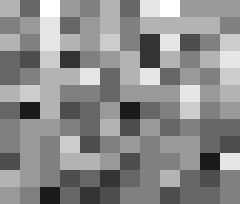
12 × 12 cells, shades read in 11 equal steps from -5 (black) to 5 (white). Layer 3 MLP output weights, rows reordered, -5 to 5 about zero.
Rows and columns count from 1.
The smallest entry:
-4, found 4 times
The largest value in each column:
2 3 5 3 4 3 2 4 5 4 2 4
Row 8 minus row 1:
-2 2 -4 -1 -1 0 -1 -3 -6 -1 -2 -2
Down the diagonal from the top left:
2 1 4 -3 4 -1 -4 1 1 1 -2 0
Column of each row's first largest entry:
3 3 3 12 5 10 10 6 4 12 1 1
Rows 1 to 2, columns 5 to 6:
0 2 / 1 2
